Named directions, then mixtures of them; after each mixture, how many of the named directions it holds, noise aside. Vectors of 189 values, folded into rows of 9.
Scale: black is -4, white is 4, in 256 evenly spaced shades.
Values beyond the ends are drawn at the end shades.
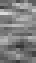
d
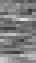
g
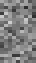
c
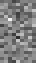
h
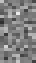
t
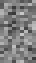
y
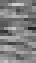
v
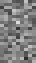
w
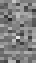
one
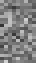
three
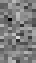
one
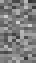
three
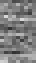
two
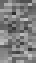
two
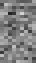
one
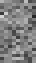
two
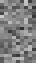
two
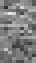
two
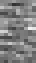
one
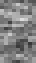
two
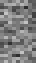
two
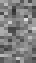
three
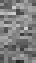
three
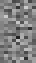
two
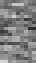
one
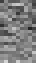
two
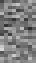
three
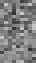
one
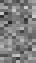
one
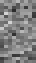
two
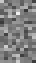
one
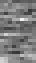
one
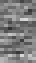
one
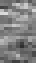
one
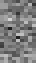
three
